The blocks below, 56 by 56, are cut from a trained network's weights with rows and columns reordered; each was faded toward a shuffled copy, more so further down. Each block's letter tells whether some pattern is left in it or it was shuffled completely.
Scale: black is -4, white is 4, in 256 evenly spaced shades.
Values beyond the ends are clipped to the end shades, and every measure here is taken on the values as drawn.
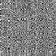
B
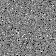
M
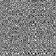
B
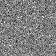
M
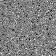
M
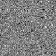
B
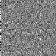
B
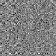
B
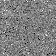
M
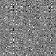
B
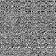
B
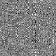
B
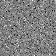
M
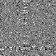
B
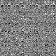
B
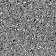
M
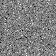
M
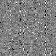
B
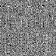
B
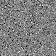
M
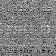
B
